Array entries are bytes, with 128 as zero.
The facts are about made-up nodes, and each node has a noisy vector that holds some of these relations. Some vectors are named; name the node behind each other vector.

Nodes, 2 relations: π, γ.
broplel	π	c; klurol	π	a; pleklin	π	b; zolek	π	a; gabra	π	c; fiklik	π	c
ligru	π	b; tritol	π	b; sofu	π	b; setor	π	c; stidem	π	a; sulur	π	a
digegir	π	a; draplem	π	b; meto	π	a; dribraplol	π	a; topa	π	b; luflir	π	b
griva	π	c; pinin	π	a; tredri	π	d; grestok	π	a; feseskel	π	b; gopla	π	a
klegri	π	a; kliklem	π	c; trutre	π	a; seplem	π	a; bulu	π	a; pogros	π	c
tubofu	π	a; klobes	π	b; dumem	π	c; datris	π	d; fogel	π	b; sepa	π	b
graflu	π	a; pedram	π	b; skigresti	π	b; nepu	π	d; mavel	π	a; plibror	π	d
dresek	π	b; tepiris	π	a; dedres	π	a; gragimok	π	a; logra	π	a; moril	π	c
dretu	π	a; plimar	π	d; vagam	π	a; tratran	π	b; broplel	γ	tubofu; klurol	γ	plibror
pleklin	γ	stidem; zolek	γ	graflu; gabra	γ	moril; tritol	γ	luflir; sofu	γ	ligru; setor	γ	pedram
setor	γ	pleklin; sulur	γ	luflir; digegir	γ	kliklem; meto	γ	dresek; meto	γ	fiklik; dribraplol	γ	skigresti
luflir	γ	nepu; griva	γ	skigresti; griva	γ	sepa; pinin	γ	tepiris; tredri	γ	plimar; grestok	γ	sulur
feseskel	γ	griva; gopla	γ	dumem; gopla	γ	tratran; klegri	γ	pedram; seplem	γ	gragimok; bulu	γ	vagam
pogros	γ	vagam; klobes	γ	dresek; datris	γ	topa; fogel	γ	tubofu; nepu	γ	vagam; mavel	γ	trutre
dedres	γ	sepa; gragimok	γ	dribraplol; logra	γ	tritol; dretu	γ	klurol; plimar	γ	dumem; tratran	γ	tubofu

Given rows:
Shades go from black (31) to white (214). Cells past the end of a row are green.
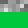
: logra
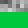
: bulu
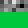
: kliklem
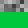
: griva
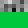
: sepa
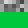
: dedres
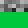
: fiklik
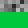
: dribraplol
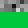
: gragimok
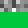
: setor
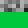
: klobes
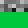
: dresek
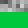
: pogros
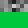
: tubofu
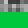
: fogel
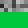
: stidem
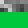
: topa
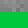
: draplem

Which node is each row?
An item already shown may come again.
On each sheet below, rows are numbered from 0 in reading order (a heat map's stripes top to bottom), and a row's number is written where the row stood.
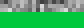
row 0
nepu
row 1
gopla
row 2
nepu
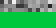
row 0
digegir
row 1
klurol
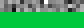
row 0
skigresti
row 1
pedram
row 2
tubofu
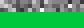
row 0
datris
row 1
setor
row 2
dumem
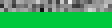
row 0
pleklin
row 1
sepa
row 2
digegir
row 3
tritol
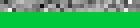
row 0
vagam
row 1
seplem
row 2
pleklin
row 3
grestok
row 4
klegri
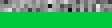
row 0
luflir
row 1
plibror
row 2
sepa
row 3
tredri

